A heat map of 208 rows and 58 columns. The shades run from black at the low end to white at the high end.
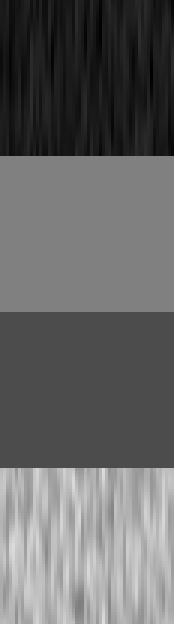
It is made of 4 by 1 panels. Panel 1,1: very low, streaked downward, faint in contrast. Panel 2,1: middling, flat. Panel 3,1: low, flat. Panel 4,1: high, streaked downward.
